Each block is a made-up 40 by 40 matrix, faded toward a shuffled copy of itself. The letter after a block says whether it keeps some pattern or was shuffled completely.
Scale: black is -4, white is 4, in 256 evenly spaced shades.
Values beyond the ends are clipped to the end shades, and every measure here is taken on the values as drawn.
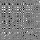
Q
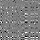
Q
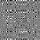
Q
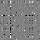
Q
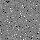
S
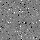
S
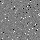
S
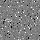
S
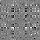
Q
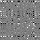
Q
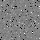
S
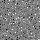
S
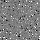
S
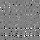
Q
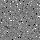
S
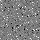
S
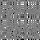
Q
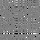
Q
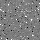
S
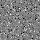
S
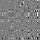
Q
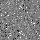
S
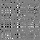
Q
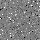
S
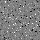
S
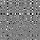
Q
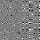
Q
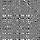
Q
